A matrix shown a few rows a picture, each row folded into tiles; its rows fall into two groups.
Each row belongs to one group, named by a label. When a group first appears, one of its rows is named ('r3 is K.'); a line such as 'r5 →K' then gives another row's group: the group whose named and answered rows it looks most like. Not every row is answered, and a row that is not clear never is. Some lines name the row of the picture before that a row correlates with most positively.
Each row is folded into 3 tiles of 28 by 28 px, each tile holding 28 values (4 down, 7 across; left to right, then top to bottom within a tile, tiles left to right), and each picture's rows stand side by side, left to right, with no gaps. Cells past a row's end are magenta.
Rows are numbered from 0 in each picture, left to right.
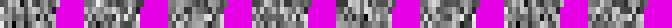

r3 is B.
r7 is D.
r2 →D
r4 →B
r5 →D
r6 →B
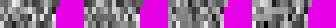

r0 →D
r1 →B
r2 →B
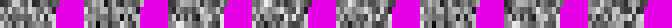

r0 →B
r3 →D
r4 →D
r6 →B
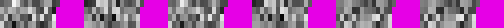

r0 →D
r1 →B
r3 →B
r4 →D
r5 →D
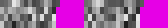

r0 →D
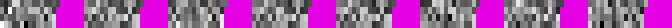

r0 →B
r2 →B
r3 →D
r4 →D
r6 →D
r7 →B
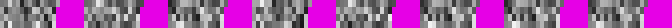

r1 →D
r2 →B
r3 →D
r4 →D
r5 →B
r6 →B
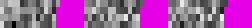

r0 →D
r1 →D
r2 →D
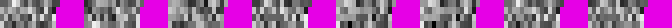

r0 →D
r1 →B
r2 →D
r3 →B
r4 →D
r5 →D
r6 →D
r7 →B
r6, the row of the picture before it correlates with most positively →2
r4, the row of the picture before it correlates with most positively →0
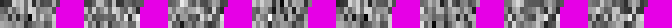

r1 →B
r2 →D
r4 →B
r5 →B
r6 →D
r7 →D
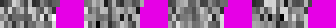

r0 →B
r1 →B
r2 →B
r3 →B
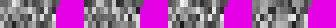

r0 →D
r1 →B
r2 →D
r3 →D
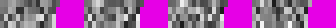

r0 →D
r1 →D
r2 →D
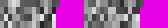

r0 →D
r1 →D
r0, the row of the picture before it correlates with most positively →1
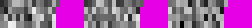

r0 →B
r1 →B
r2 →B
